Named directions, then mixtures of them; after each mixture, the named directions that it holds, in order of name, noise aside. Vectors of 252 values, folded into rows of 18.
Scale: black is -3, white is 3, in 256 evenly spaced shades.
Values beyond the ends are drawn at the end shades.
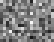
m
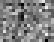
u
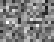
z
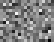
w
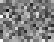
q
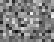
m, z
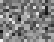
q, z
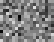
q, z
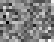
q, w, z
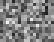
z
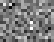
m, w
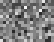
q, u, w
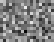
m, q, w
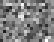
u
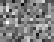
q, u, z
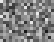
m, q, w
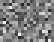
u, w
